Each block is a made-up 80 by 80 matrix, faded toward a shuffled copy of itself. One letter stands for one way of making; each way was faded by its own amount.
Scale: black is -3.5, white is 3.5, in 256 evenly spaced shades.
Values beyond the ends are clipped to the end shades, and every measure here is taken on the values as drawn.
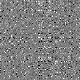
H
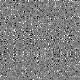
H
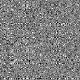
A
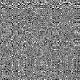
A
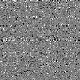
H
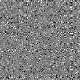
H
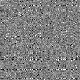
A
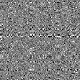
A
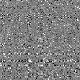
H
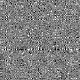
A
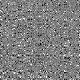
H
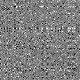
H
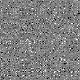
H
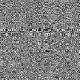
A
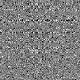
A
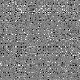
H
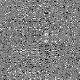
H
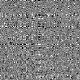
A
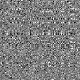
A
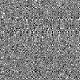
A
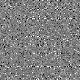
H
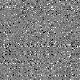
H
